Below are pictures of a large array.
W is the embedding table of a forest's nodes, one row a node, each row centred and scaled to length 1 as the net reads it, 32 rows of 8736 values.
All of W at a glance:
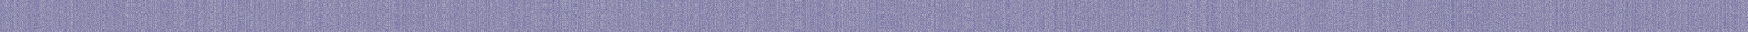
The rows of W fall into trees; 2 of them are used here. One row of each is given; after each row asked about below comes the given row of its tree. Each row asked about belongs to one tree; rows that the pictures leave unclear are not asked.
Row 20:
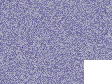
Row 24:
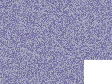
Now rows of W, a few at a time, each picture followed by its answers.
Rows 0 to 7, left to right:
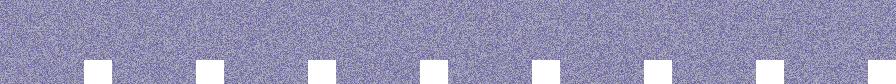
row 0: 24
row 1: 24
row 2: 20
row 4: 24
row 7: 20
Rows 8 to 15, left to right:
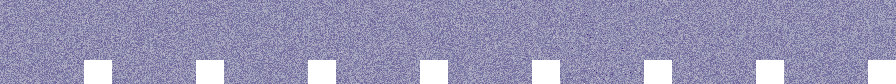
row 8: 24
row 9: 20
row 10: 24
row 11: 20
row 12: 20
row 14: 24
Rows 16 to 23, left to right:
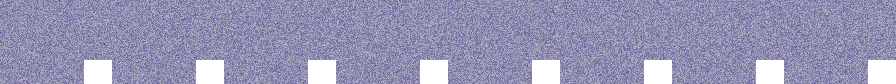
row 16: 24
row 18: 20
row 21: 24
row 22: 24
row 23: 24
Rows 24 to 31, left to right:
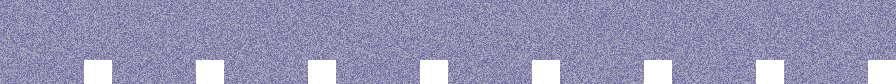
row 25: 24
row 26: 20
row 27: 24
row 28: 24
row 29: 20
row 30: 20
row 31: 20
